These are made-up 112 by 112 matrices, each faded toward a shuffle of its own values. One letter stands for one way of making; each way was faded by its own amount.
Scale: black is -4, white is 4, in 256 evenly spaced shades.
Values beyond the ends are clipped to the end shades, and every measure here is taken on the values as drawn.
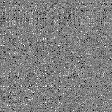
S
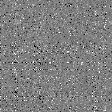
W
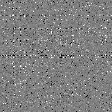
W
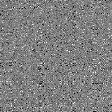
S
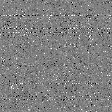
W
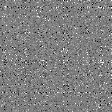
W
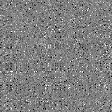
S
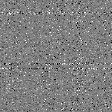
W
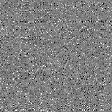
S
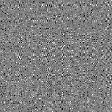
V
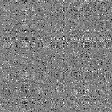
V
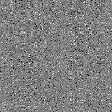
S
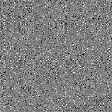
S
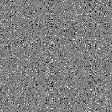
S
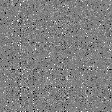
W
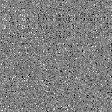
S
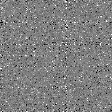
W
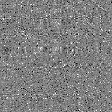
S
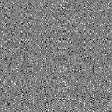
V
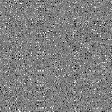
S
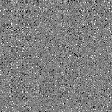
S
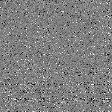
W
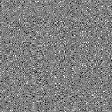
V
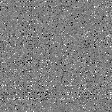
W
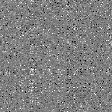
S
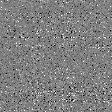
W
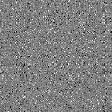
S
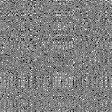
V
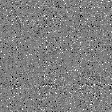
W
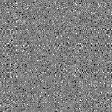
V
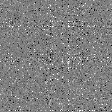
W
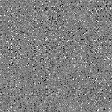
S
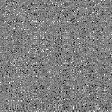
S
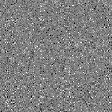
S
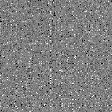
S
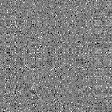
V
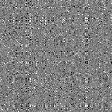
V
